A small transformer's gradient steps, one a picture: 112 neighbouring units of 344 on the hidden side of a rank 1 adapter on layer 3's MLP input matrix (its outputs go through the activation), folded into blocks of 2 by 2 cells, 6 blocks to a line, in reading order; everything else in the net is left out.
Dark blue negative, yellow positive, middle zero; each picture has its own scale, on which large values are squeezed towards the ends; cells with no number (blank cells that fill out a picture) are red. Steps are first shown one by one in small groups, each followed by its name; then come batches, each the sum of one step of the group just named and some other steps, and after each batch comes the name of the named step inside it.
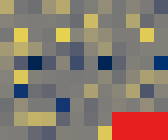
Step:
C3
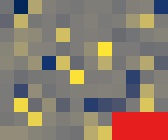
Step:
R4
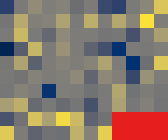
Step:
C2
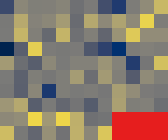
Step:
C2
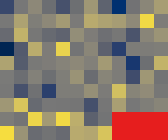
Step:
C2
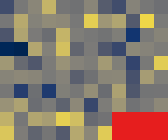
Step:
C2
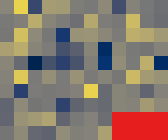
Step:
C3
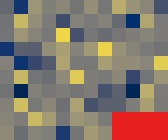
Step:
R4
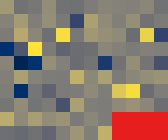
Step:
C3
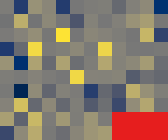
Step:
R4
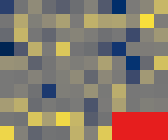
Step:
C2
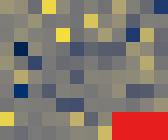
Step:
C3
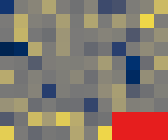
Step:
C2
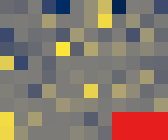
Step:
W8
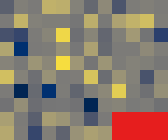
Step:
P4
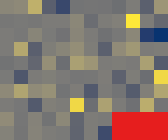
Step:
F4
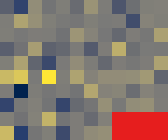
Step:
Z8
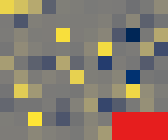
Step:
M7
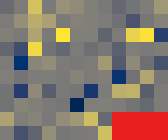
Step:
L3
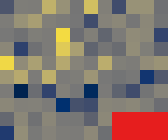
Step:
P4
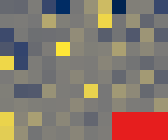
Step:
W8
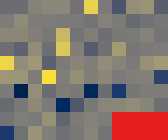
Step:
Z8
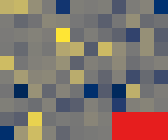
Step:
M7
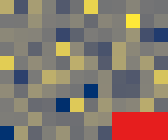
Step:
F4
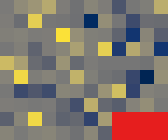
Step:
M7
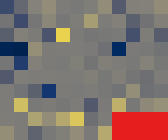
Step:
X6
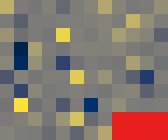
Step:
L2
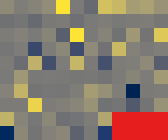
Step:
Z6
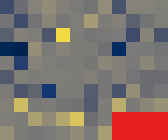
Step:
X6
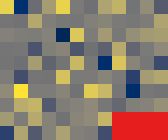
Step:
Z6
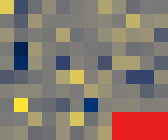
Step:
L2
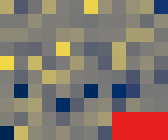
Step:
Z6
